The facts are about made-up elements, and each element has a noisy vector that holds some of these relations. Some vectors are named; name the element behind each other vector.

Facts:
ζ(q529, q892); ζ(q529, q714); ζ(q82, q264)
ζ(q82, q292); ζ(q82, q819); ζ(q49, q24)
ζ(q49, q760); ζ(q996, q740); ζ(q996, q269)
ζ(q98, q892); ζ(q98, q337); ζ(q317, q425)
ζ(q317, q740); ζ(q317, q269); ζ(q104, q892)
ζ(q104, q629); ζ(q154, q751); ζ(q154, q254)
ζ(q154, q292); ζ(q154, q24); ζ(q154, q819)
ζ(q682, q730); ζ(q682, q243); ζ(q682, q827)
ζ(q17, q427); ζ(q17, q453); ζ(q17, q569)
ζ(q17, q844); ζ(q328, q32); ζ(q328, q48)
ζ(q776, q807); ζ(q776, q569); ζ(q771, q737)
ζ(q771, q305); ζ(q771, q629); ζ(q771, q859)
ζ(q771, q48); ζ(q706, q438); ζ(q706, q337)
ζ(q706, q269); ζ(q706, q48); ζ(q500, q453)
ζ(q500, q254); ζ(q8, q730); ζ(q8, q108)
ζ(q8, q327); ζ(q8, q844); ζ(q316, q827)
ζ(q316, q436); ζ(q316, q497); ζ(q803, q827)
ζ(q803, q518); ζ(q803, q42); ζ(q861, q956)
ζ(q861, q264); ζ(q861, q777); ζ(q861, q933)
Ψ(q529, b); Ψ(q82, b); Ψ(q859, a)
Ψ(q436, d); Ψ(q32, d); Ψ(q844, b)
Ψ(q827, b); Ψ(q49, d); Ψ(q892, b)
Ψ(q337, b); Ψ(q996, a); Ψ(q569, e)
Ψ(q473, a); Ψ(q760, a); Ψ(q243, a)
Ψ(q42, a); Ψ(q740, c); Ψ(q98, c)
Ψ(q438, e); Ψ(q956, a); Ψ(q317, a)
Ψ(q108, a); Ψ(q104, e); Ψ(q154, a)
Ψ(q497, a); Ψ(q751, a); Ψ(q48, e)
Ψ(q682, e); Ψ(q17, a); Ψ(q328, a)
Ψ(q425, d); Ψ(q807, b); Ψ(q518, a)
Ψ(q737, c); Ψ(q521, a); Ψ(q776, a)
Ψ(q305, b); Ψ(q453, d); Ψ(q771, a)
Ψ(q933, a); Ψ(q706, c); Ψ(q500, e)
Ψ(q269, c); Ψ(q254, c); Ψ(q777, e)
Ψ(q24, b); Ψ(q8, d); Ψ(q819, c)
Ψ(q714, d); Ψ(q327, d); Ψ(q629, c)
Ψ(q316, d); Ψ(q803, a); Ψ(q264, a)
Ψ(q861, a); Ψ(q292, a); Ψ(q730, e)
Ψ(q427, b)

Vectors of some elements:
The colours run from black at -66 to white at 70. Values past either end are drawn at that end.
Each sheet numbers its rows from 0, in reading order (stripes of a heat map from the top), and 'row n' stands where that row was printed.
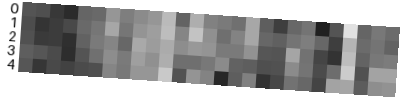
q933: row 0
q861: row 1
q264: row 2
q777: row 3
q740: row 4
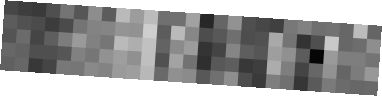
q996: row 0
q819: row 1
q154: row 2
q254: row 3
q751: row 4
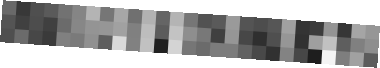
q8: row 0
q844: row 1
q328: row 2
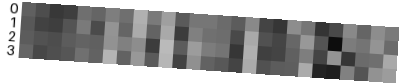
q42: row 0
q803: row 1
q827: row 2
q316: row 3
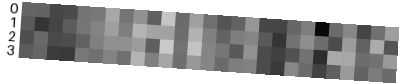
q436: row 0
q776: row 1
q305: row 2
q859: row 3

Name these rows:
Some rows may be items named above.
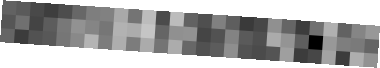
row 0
q737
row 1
q154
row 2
q8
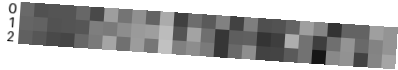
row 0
q682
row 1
q254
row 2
q425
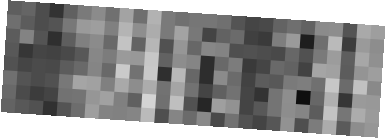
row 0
q438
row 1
q453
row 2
q48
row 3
q740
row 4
q706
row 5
q453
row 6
q98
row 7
q730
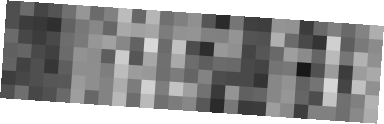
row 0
q24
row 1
q264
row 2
q98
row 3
q32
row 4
q569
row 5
q82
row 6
q24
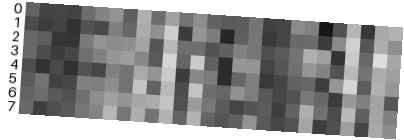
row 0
q327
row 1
q269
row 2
q104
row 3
q98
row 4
q269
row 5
q771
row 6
q500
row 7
q8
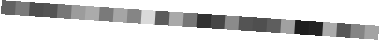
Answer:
q49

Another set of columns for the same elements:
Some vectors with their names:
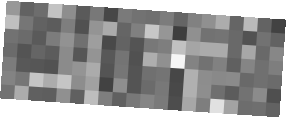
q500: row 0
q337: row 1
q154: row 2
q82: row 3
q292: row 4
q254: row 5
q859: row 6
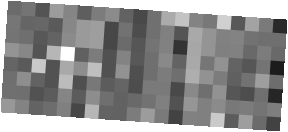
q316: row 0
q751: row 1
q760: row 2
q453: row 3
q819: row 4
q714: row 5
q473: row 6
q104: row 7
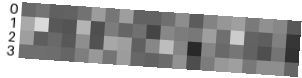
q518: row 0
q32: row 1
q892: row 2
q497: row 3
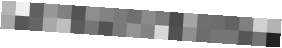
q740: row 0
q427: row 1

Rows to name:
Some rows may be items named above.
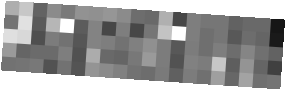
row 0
q730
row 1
q8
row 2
q438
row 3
q104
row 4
q777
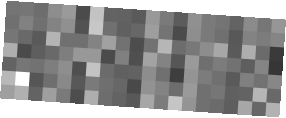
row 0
q98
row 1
q98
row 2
q682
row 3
q24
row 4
q98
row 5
q425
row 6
q706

